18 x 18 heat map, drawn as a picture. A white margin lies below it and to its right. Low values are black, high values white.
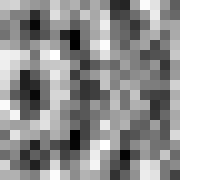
Rings: centred on the middle left. Slope: none. Odd rows or columns: none. Stripes: upright, repeating 4 times.
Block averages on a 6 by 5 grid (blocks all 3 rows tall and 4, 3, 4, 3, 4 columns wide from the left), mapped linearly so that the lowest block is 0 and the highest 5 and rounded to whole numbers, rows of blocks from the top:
24404 | 33322 | 35132 | 24141 | 33222 | 23404
